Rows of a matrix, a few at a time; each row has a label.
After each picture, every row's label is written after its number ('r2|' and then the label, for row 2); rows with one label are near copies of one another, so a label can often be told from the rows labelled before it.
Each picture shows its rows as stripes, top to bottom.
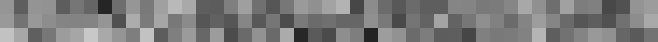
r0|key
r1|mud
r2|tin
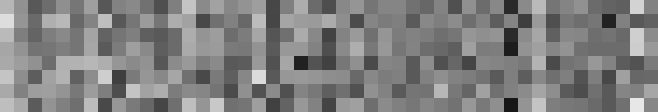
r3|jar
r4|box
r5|jar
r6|jar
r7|tin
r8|box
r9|mud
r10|jar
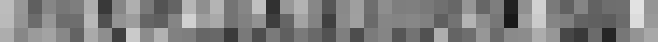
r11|jar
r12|jar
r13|mud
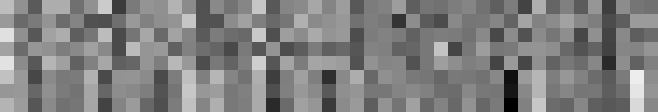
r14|box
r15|key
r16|box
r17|mud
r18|box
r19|jar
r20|jar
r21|jar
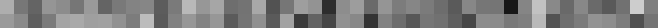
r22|jar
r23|tin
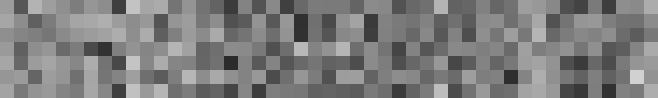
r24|mud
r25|tin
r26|tin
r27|key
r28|mud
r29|jar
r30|mud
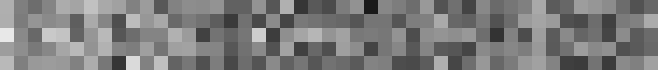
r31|tin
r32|mud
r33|box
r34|tin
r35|mud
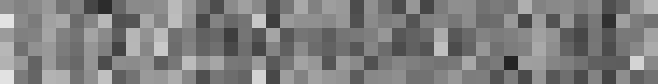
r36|key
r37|box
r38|mud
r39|mud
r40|jar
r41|box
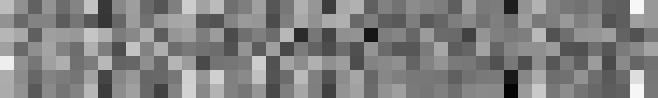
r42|jar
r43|key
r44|tin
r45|mud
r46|box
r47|jar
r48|jar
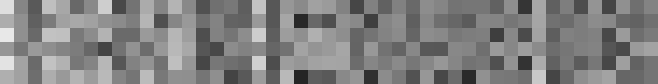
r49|box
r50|tin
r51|box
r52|key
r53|box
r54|tin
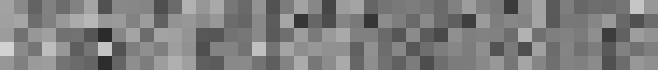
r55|jar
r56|tin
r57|key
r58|box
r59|key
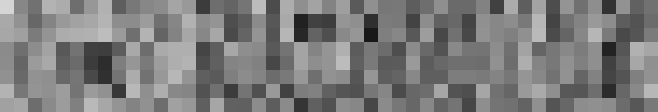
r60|box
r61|tin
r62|tin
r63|key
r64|key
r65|key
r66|mud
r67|tin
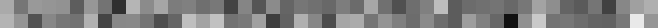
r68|mud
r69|jar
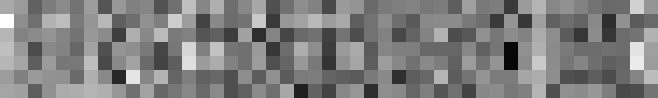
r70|jar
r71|box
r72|mud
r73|jar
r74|jar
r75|mud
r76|tin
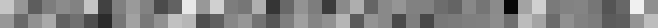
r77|jar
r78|key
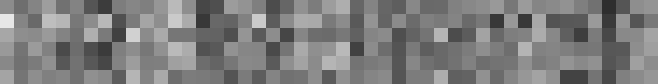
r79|key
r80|box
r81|mud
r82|key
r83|key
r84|mud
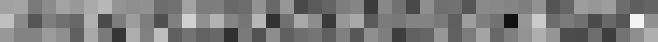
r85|tin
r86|jar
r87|mud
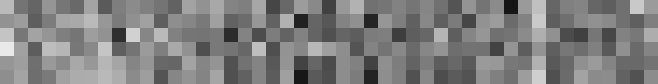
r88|jar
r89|tin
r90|mud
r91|box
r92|tin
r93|tin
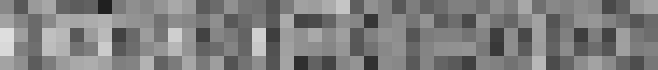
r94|key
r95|tin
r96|box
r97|box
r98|tin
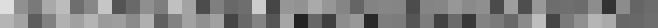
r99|box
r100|tin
